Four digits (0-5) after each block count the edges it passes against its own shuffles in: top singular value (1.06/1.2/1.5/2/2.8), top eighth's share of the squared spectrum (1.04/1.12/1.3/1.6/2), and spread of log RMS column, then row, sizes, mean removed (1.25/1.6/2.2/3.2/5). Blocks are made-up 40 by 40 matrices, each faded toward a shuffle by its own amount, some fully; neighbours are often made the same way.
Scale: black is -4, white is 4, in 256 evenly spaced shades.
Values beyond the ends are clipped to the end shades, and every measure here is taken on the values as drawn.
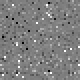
1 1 0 0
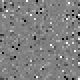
3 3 1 0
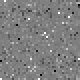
0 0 0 0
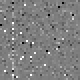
2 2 0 0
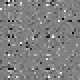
3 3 1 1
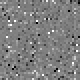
0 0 0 0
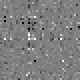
3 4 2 1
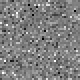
1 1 0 0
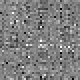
3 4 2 1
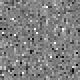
1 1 0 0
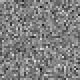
1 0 0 0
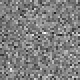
2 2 0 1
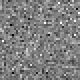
0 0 0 0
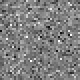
0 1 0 0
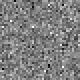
0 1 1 0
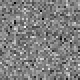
0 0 1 0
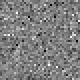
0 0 0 0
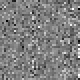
1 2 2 0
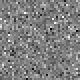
1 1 0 0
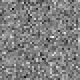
0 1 0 0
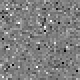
1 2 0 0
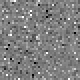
0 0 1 0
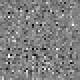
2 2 2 2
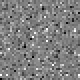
0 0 0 0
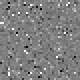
2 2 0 0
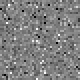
1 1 1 0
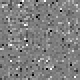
1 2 1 1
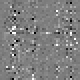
2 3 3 2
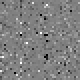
2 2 1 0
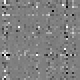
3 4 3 2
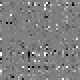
2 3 2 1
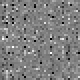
2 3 2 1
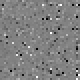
2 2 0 1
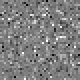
3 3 0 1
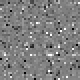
3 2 1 1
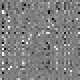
4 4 2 2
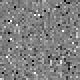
1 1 0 0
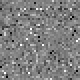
2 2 0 1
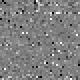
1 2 0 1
